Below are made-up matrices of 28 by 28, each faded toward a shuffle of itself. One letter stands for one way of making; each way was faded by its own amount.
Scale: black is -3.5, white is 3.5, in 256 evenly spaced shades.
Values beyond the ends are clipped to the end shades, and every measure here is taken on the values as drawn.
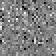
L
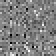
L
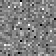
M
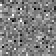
M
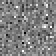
M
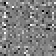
L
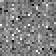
M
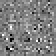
L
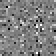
L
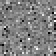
M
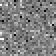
M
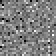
M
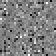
M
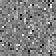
M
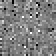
M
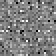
L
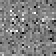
L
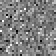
M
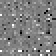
L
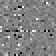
L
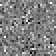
M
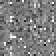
L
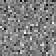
M
